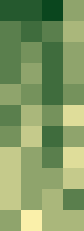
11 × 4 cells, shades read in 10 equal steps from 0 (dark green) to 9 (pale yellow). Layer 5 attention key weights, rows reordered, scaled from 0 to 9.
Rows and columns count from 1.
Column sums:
48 53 35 62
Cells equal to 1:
2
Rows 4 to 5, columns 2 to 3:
5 2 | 4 2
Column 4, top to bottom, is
5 6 5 5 4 8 5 8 7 3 6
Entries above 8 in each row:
0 0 0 0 0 0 0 0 0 0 1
